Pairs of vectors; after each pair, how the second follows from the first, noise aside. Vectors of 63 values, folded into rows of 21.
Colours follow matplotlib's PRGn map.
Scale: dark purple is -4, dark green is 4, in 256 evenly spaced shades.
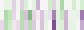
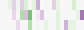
partly zeroed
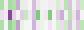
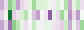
sign-scrambled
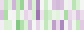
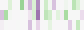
partly zeroed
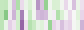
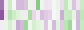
wrapped around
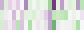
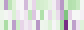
wrapped around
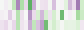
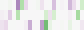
partly zeroed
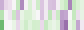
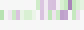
partly zeroed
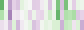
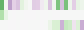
partly zeroed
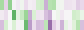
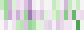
wrapped around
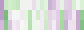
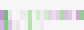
partly zeroed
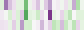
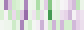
sign-scrambled
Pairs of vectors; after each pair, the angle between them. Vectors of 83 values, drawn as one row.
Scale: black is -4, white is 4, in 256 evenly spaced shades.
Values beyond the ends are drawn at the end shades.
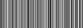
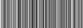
partly opposed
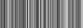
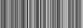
nearly parallel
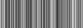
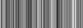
nearly parallel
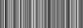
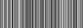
orthogonal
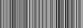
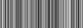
orthogonal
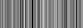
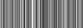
nearly opposite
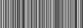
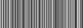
nearly parallel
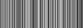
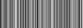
orthogonal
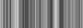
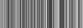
partly aligned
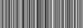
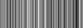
partly opposed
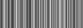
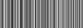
partly aligned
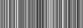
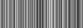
nearly parallel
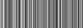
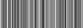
orthogonal
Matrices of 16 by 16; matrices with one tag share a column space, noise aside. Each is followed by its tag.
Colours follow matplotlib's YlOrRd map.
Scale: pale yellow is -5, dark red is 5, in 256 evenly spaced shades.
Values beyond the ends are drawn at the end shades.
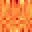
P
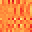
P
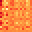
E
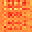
E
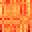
P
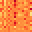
E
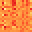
E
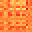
E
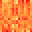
P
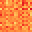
E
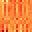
P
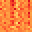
E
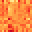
P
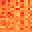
E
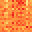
E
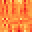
P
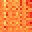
E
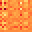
E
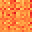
E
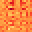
E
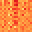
E
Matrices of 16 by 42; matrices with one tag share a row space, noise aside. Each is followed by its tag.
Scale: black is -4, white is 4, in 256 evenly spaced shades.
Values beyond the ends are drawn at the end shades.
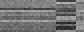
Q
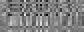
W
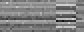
Q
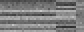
Q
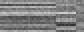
Q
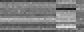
Q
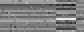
Q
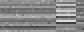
Q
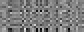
W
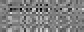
W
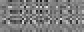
W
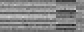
Q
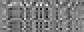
W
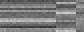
Q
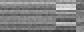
Q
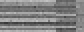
Q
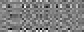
W
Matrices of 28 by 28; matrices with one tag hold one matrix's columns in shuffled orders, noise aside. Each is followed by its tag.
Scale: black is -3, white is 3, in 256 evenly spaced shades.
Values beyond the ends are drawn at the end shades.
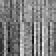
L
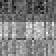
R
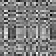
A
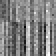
L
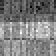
R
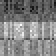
R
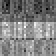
R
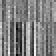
L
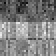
R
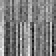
L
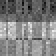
R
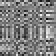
A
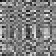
A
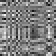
A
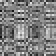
A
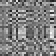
A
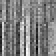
L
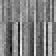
L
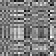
A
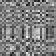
A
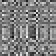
A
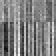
L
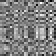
A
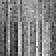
L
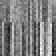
L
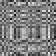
A
